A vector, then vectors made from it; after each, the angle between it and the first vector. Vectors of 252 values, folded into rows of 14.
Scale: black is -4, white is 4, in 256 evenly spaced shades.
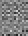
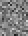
partly aligned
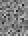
partly opposed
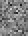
partly aligned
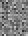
partly aligned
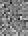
partly opposed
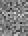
partly opposed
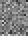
partly opposed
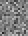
partly opposed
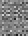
nearly parallel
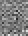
nearly opposite
